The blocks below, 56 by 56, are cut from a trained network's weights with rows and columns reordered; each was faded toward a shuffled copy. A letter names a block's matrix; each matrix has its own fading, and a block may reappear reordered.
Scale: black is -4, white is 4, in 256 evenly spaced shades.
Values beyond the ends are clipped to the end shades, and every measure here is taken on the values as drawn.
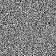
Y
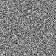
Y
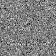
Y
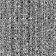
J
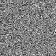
Y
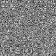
Y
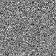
Y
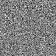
Y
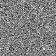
Y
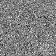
Y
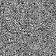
Y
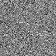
Y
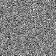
Y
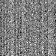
J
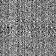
J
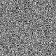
Y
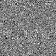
Y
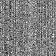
J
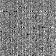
J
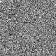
Y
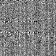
J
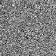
Y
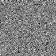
Y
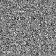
Y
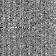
J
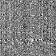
J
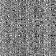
J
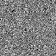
Y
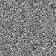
Y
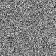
Y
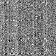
J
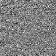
Y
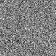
Y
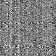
J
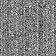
J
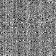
J
